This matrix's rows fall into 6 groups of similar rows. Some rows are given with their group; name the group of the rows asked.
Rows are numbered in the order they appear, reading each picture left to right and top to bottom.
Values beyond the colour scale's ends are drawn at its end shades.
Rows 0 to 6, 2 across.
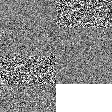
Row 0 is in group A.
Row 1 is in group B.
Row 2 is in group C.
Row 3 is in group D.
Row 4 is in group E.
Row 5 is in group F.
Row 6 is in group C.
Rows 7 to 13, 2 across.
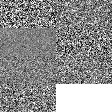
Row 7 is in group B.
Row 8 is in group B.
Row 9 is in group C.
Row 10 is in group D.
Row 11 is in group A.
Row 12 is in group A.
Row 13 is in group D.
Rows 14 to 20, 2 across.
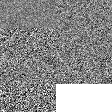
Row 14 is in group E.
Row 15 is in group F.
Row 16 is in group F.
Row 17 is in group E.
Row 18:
C
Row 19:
A
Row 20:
F
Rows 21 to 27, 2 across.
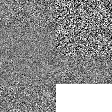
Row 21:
A
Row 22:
C
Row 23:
A
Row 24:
C
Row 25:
C
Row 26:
A
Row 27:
C
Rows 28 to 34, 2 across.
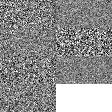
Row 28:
B
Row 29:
E
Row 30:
B
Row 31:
D
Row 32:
D
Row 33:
C
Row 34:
D
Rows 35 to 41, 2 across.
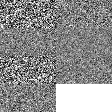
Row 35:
E
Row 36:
C
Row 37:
A
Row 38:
B
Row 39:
B
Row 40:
C
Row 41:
E
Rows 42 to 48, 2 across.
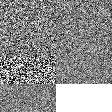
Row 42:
B
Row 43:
C
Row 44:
F
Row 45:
B
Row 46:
E
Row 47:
A
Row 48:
C
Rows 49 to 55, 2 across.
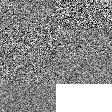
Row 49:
C
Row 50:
F
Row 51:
A
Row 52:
C
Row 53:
E
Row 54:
E
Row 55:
F
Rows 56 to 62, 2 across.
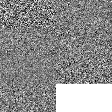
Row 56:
F
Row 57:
B
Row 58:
A
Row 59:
B
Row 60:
D
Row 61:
D
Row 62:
D
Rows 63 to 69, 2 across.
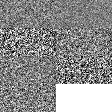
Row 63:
E
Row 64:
F
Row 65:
B
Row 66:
B
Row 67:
B
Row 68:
D
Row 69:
B
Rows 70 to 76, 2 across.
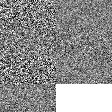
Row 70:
F
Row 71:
E
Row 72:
B
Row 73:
D
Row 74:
F
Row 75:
A
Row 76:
A
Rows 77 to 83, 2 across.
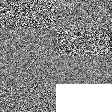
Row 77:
F
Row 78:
C
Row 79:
B
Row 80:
B
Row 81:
F
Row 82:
A
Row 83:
F
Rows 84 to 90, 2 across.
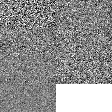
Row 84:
A
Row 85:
B
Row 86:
C
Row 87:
C
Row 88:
A
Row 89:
A
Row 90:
C
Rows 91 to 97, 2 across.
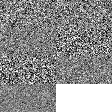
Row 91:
E
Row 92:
C
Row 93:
F
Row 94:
E
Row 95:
D
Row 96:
E
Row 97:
C
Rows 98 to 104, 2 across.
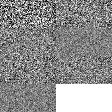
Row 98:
B
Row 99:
A
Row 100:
C
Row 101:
E
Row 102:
A
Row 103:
A
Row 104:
D
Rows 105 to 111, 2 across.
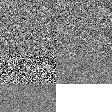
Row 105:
C
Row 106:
C
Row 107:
D
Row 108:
C
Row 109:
C
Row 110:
E
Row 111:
C
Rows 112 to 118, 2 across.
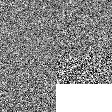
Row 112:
B
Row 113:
E
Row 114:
C
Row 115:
D
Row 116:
F
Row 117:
E
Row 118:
F
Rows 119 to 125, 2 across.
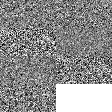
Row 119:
D
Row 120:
F
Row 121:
C
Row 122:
D
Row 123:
B
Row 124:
C
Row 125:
D
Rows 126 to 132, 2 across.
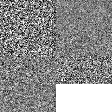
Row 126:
B
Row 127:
C
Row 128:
B
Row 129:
E
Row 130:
E
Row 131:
A
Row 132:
B
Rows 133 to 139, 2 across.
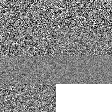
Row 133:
F
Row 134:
F
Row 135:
D
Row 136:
A
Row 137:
C
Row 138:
F
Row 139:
B
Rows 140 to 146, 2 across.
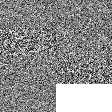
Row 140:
A
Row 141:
D
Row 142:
B
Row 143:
C
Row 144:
F
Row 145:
D
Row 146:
B
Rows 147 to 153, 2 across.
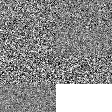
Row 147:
A
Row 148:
D
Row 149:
B
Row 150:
A
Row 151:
C
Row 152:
E
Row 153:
A
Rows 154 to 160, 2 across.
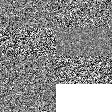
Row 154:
D
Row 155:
E
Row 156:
F
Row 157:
D
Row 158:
D
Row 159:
B
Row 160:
B
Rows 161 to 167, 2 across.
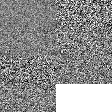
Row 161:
A
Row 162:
A
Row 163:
A
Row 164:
A
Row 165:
F
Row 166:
F
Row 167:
A
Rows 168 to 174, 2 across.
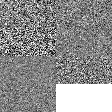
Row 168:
A
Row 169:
E
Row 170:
A
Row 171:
C
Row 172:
B
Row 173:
F
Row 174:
F
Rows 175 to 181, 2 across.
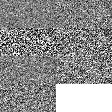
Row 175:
D
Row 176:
C
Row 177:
C
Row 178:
C
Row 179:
B
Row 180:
A
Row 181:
B
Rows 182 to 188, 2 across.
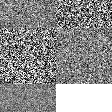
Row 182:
A
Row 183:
D
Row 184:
D
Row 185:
C
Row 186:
A
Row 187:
D
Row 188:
A
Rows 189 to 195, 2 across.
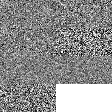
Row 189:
C
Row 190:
A
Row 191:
C
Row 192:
A
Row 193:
E
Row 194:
F
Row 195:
F
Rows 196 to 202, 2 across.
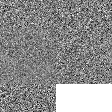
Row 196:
B
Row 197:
D
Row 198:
D
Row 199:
E
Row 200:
C
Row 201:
F
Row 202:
F
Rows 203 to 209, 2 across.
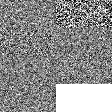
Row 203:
B
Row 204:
C
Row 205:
F
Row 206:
D
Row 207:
D
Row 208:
A
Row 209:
B
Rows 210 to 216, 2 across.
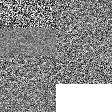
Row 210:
A
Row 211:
B
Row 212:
E
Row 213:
E
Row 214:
B
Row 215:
F
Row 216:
A
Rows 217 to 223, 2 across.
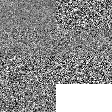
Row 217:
C
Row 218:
E
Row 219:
A
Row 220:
C
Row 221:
E
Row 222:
F
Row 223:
D
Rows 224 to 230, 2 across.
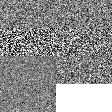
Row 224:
E
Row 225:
D
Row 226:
E
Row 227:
E
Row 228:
B
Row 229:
D
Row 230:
C
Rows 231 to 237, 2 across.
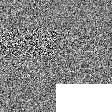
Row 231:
E
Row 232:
A
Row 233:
D
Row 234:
B
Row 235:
A
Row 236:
D
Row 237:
E
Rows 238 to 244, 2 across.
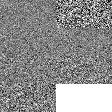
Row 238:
C
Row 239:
E
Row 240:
F
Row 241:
C
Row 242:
F
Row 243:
B
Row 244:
E
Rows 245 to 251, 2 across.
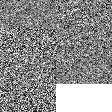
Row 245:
E
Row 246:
E
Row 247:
C
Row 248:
D
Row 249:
B
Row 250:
C
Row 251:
F
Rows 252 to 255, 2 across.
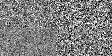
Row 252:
A
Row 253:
B
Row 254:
E
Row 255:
D
